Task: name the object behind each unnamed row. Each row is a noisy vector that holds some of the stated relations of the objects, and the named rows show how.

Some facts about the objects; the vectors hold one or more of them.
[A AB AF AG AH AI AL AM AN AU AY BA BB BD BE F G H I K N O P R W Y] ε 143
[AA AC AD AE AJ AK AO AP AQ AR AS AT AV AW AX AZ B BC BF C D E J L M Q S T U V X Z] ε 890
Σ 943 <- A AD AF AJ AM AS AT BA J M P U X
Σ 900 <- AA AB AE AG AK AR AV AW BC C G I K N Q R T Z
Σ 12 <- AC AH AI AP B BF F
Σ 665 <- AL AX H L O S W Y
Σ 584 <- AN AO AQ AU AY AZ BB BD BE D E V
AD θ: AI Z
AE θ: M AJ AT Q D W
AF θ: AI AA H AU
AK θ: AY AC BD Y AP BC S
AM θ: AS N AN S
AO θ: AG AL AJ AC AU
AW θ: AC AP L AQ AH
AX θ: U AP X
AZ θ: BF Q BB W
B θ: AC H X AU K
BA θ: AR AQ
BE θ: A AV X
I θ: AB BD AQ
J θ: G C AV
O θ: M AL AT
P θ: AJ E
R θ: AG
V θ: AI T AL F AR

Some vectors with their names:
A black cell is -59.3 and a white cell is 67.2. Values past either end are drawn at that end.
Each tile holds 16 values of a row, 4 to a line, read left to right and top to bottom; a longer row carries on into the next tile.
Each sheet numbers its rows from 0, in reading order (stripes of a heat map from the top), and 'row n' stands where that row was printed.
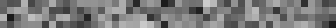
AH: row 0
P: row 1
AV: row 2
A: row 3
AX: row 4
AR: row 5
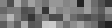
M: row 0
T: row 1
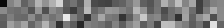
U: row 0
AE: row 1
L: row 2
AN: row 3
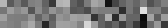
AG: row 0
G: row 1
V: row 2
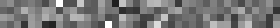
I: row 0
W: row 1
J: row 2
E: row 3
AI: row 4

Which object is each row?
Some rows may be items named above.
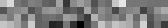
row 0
N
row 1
AZ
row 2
N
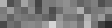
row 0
BF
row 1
AB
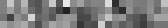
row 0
S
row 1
AM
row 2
BA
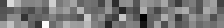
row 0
AS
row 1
BC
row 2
AD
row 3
AU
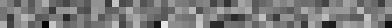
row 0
H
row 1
AU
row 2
AL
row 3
AB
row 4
AQ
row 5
I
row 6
BC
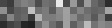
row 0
AO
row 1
Q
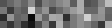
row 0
V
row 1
Y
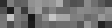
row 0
AF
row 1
R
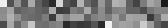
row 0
Q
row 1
O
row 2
G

